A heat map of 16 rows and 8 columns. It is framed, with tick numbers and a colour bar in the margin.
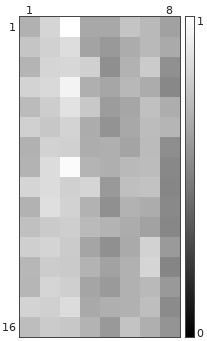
Stripes: upright, repeating 2 times. Average level on the scale: 70%. Slope: up to the left.
